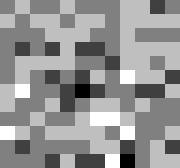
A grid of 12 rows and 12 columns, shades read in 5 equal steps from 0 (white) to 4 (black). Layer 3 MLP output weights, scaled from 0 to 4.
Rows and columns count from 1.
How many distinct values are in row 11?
3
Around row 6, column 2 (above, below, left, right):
1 0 2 2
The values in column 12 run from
1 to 3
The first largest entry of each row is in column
11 2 1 2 8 4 6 5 1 3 2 9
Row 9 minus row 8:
1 0 -1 1 -1 -1 -1 -1 -1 1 0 0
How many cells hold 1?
55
